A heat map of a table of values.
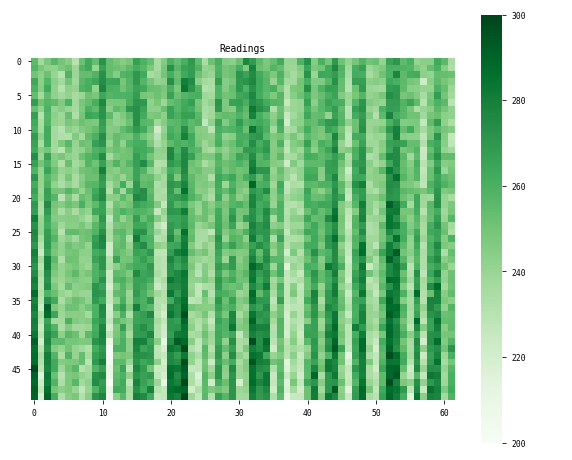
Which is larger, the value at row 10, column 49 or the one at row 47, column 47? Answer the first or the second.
the second
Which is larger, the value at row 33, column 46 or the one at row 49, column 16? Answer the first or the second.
the second
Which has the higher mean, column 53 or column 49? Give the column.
53
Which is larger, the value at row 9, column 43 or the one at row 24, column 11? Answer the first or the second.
the first
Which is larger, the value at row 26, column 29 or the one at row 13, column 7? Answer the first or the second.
the first
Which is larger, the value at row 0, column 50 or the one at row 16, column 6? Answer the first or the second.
the first
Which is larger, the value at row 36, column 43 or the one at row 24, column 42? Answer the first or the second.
the first
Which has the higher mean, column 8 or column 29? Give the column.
29
